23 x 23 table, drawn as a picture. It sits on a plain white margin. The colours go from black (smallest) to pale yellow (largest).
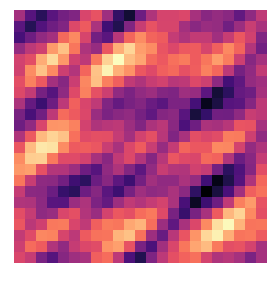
Grain: diagonal, up to the right. Histogram: bell-shaped. Stripes: horizontal, repeating 3 times. Odd rows or columns: none.
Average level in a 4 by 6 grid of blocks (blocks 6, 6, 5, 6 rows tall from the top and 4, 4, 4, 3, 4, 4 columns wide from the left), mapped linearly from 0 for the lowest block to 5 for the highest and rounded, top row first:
244432 | 242101 | 511211 | 334245
